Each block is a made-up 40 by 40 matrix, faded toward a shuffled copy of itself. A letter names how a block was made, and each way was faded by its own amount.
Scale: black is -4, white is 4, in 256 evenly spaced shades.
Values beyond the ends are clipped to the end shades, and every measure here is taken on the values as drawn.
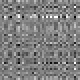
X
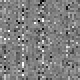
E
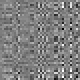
X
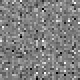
E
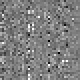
E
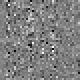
E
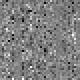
E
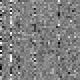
E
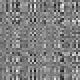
X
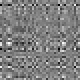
X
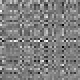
X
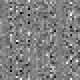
E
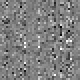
E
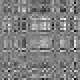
X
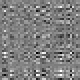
X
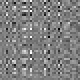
X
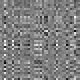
X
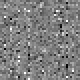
E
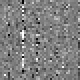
E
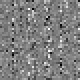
E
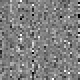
E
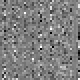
E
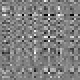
X
